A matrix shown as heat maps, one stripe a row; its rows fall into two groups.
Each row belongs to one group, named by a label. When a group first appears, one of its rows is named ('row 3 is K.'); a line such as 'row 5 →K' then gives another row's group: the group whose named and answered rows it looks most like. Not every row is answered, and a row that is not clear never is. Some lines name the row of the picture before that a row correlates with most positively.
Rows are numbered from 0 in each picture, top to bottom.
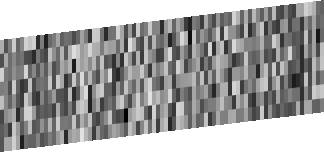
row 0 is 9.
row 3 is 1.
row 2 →9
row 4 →9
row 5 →9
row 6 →1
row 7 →1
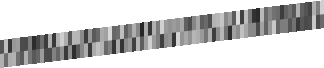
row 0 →1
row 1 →9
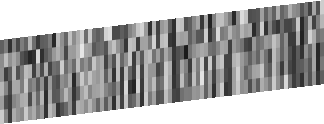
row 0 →1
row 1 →1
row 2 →9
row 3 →9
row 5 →9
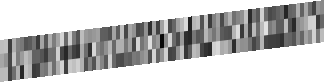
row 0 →1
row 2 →1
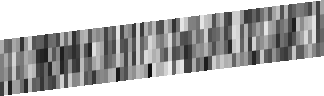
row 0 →9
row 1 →9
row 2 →9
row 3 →1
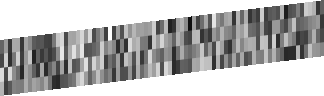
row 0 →1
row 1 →1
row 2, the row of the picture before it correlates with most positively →0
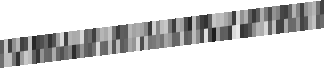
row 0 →1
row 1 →9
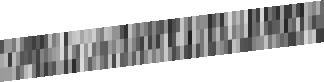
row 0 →1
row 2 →9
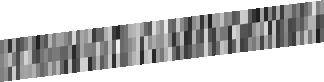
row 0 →1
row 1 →9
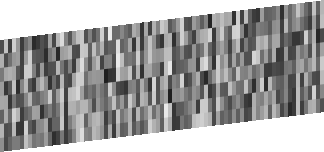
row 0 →1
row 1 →9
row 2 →9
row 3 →9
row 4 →1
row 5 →1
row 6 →9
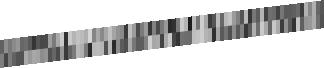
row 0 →1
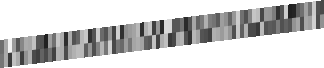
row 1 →1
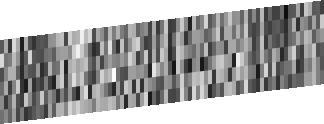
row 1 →1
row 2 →1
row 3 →1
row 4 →9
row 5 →1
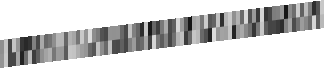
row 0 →1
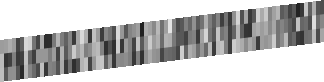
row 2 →9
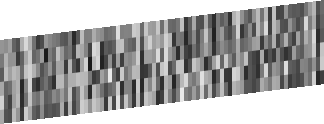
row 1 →9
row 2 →9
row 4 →9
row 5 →9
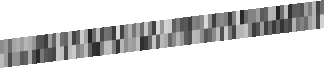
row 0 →9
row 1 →1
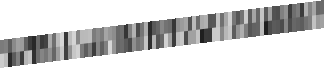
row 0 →1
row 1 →1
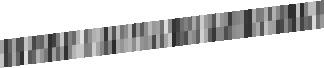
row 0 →9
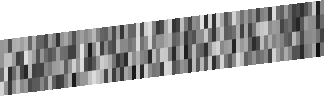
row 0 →9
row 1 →9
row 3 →9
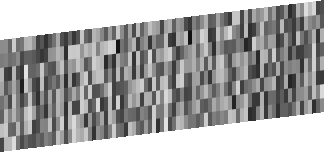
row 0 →9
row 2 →9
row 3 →9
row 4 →1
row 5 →9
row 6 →1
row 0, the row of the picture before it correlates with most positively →1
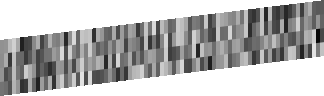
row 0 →1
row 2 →9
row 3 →1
